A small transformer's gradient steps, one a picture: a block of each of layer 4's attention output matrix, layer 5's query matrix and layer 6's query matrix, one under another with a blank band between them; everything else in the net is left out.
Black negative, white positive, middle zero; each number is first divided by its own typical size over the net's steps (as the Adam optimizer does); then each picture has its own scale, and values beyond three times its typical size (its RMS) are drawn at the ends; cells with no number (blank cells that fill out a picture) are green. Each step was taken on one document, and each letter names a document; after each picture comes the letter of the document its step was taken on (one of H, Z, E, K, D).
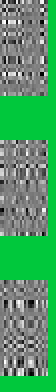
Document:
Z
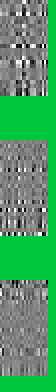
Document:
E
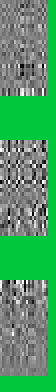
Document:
E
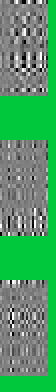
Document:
E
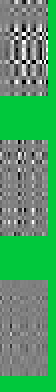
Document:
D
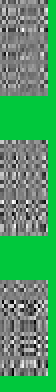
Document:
Z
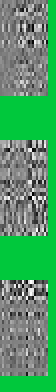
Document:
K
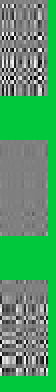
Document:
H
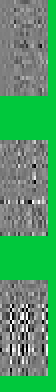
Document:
E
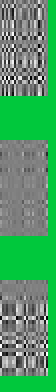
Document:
H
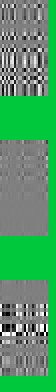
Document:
H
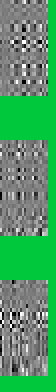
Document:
D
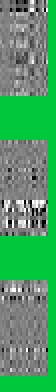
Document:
K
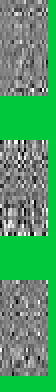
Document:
K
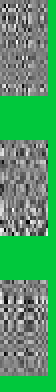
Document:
Z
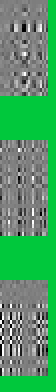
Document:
D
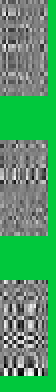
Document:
Z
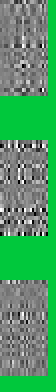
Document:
E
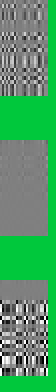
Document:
H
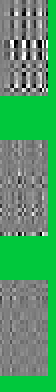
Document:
D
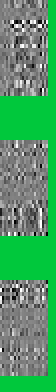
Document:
E
